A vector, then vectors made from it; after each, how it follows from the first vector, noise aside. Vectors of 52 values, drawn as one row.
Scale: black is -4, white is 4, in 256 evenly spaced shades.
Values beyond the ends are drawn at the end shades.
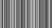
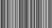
wrapped around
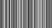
wrapped around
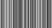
wrapped around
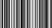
scaled up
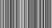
wrapped around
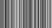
wrapped around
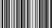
scaled up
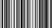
scaled up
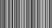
wrapped around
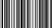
scaled up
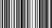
scaled up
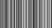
wrapped around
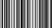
scaled up
